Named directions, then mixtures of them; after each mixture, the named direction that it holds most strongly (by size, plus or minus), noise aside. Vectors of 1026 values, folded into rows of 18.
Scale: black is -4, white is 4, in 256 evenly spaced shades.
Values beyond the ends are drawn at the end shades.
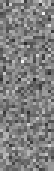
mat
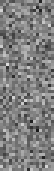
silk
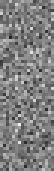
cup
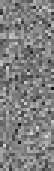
cup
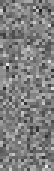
silk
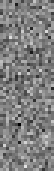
cup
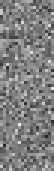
cup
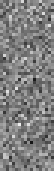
mat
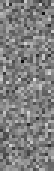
mat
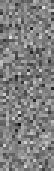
cup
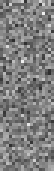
mat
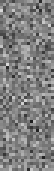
silk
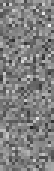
mat
